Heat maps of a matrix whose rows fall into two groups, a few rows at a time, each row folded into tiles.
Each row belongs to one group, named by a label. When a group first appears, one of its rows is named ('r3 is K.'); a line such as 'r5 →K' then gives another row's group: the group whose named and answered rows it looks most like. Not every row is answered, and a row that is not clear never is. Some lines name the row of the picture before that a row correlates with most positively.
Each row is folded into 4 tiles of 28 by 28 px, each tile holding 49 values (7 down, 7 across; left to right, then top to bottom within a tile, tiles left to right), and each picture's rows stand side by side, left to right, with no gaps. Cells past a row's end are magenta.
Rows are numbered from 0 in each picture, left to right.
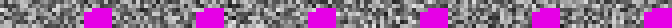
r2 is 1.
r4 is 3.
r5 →3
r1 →3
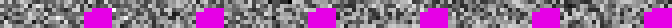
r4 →1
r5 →1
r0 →1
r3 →1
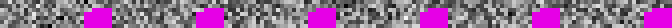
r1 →3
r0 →1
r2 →1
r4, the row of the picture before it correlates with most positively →1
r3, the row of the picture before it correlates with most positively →3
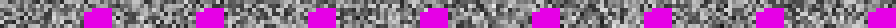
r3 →3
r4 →1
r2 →1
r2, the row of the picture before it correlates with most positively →5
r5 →1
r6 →1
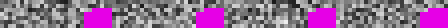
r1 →1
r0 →3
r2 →3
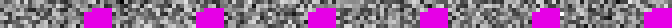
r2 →1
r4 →1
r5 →3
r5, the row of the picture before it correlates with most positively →0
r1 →1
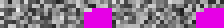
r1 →1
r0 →3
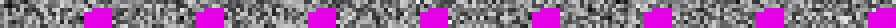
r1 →3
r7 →3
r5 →3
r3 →1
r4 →3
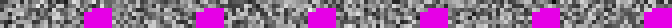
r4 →3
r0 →3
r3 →3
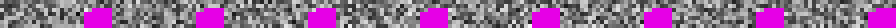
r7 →3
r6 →3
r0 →1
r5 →1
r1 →3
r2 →3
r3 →1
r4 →1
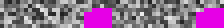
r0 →1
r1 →3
